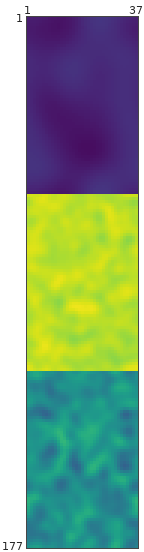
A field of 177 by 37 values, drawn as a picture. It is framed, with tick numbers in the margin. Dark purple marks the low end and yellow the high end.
It is made of 3 by 1 panels. Panel 1,1: very low, smooth, faint in contrast. Panel 2,1: very high, blotchy, faint in contrast. Panel 3,1: middling, blotchy.
